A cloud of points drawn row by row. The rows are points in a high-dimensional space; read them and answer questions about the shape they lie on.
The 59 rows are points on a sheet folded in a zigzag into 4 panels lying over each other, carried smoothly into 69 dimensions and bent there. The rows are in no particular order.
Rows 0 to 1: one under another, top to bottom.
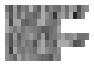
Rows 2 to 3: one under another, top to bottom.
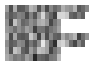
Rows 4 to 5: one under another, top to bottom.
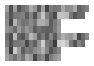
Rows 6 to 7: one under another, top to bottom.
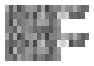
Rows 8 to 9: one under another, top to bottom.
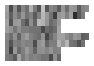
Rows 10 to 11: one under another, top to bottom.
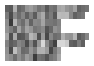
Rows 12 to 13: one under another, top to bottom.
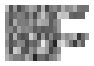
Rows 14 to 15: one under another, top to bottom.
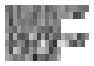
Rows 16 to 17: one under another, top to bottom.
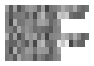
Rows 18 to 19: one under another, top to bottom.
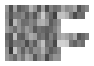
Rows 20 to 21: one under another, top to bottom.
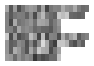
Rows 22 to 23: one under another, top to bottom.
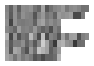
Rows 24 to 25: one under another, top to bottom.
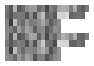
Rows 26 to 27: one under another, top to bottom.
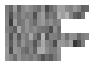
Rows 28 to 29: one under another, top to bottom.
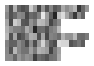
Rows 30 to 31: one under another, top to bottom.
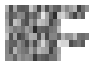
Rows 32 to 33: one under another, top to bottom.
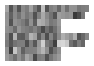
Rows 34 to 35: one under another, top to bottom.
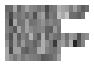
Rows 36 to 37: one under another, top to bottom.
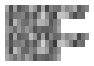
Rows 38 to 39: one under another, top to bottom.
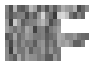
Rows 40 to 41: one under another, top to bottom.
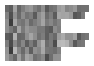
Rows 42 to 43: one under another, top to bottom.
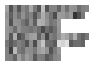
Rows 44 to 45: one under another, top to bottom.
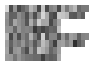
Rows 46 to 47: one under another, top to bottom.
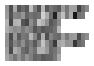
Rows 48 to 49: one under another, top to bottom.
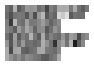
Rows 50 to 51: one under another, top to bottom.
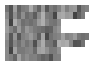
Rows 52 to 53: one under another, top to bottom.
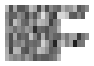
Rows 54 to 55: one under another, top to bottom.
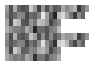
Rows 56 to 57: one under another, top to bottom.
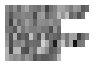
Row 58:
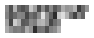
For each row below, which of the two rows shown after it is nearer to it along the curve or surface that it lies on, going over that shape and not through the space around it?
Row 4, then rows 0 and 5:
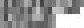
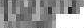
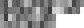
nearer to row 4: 5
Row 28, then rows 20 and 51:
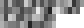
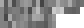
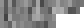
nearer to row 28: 20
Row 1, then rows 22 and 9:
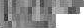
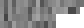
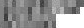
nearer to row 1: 9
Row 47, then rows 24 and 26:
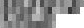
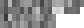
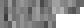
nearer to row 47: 26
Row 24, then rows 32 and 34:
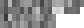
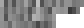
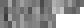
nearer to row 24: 34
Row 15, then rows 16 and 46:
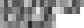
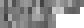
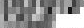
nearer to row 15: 16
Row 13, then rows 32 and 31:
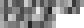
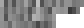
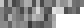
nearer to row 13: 31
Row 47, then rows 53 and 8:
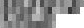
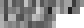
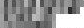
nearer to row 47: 53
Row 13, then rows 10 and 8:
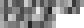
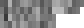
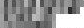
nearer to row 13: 10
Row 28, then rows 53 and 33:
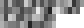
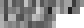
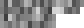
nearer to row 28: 33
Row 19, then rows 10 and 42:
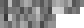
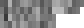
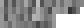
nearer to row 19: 10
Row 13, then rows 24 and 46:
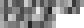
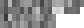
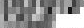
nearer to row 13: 24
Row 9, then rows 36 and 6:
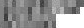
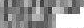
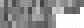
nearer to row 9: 6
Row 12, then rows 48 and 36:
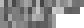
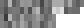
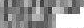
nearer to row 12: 36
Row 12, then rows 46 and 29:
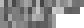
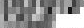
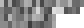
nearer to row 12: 29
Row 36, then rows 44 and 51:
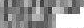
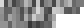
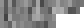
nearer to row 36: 44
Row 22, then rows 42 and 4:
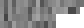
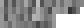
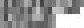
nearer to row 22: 42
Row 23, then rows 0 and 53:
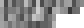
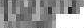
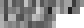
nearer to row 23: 53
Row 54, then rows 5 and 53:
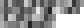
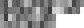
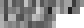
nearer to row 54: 5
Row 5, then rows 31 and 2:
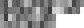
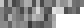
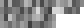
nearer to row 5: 2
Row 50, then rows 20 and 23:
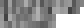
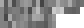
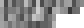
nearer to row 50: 23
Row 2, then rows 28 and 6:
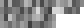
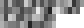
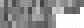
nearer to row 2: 28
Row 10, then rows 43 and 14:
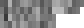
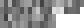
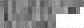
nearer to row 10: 43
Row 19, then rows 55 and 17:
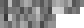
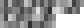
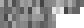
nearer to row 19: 55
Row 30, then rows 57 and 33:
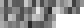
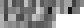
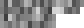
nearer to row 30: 33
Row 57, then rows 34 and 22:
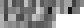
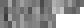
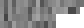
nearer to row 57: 22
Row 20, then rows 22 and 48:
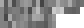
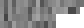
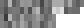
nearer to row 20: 48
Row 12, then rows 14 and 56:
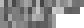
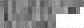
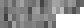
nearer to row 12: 56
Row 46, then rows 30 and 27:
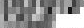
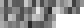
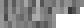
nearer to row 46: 27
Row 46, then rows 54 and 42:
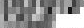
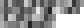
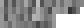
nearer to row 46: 42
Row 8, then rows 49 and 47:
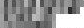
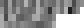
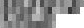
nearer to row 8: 49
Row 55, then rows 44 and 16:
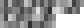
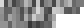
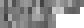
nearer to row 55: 44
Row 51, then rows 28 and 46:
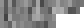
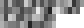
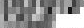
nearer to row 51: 46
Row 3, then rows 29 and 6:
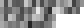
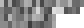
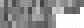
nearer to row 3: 29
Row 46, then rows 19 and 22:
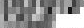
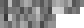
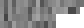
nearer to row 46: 22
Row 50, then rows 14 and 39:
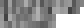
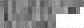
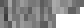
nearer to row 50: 39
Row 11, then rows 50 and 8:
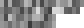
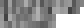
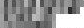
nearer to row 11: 50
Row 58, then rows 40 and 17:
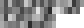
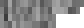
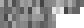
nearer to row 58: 17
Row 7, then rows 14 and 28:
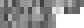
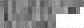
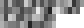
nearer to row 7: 28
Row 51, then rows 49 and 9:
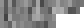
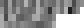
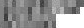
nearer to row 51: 9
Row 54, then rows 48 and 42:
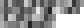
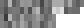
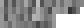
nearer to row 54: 48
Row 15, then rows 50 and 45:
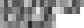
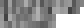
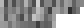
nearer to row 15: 50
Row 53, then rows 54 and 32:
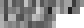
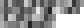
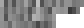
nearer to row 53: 32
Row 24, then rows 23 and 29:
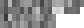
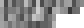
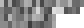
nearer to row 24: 29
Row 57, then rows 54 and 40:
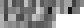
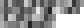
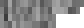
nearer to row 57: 40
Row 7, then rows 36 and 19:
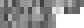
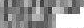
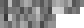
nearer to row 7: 19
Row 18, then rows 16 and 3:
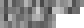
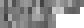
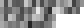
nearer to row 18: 16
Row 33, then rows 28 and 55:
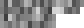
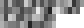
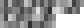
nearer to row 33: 55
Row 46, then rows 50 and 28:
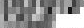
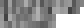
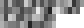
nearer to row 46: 50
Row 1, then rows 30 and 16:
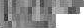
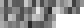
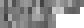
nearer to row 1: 16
